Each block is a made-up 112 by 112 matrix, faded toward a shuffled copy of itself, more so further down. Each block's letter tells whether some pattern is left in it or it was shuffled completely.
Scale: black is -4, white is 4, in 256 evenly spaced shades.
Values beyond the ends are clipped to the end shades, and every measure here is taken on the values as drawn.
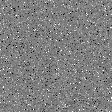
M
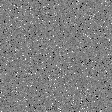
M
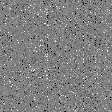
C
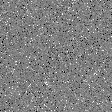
M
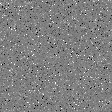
M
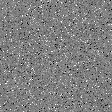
M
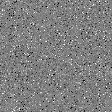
C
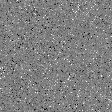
M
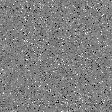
C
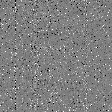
C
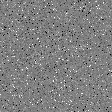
M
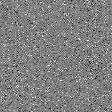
C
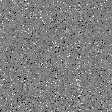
C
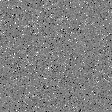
M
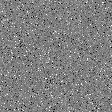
M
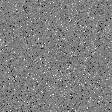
M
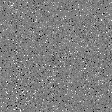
C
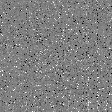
C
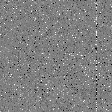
C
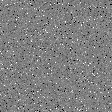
M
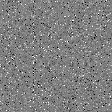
C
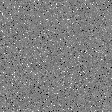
M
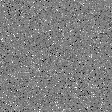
M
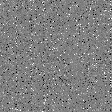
C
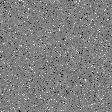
M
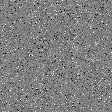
M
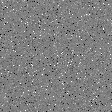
M
